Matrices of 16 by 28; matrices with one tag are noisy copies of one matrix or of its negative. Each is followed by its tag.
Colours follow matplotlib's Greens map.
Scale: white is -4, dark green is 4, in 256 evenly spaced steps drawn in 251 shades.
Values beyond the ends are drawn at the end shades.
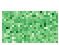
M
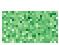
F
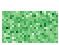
M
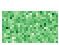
M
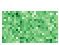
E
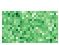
E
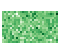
E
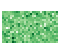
M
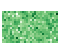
E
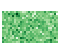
E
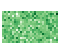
E
